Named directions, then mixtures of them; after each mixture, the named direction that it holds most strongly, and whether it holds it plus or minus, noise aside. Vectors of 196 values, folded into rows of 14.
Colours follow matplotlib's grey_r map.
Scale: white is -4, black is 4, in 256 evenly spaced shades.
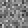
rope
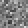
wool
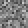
rope, minus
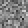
rope, minus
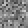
rope, minus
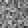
wool, minus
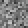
wool, minus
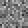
rope, plus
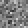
wool, plus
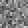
wool, plus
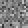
rope, minus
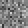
rope, minus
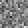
wool, plus
